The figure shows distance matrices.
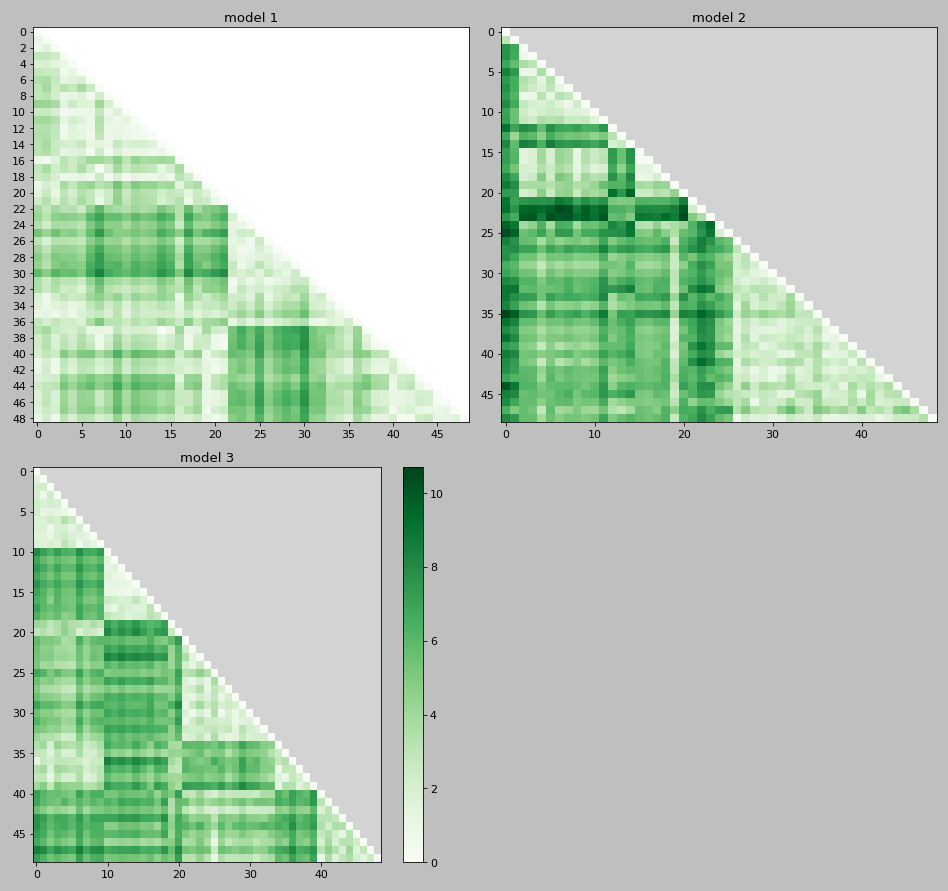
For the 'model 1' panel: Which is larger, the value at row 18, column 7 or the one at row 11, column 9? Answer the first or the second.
the first
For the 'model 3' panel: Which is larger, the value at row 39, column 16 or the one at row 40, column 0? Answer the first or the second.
the second
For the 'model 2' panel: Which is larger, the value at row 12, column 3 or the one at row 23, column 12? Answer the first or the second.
the first
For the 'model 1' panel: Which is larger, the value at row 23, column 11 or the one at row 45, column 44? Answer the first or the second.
the first
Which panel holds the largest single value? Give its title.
model 2
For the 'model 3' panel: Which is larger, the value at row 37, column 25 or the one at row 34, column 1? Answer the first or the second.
the first
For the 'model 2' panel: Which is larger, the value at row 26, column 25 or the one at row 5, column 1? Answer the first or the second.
the second
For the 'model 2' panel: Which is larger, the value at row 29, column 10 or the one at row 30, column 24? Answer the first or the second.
the second
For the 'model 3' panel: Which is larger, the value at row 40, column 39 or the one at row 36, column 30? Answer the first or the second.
the first
